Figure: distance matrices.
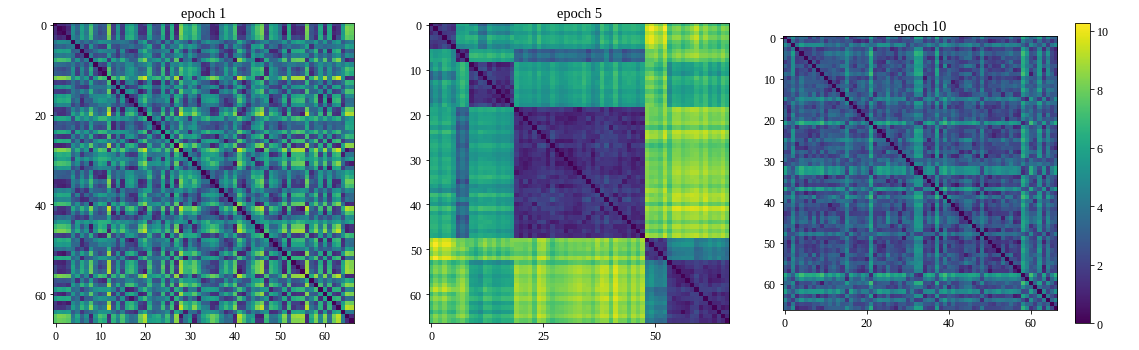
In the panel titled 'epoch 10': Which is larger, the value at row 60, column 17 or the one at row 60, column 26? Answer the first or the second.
the first
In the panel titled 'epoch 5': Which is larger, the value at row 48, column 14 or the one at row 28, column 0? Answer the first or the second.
the first
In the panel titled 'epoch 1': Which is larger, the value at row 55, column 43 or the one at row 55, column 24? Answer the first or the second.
the second
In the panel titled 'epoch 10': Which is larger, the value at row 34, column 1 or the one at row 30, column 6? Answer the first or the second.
the second
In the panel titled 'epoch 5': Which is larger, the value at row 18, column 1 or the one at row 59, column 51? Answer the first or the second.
the first
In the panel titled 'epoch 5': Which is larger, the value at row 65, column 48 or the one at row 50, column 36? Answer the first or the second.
the second
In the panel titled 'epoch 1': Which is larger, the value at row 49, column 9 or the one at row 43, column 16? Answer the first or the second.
the first
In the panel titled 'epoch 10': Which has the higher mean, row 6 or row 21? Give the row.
21
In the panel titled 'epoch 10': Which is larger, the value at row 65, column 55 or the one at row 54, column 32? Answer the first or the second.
the second
